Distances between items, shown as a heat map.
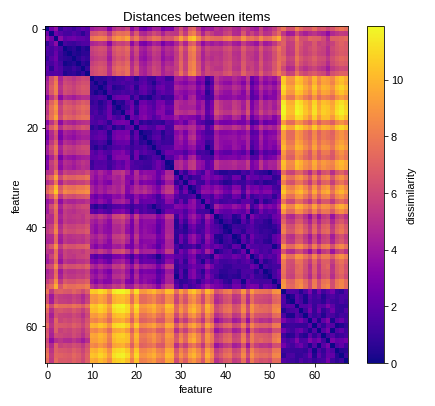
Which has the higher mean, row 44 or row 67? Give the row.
67
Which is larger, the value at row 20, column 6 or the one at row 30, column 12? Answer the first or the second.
the first
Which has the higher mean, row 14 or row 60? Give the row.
60
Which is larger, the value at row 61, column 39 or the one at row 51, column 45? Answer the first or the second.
the first
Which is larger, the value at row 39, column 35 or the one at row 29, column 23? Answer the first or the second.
the second
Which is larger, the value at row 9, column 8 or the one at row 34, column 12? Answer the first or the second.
the second
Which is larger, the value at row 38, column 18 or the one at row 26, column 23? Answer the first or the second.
the first
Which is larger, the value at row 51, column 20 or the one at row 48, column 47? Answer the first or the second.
the first
